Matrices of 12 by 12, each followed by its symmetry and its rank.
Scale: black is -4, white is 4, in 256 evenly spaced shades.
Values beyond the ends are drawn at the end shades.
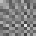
symmetric, rank two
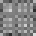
symmetric, rank two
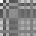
symmetric, rank one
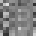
neither, rank two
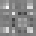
symmetric, rank two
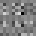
neither, rank two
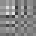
symmetric, rank one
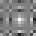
symmetric, rank one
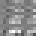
neither, rank two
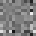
antisymmetric, rank two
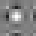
symmetric, rank one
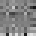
neither, rank two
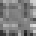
antisymmetric, rank two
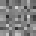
antisymmetric, rank two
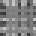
antisymmetric, rank two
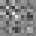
symmetric, rank two
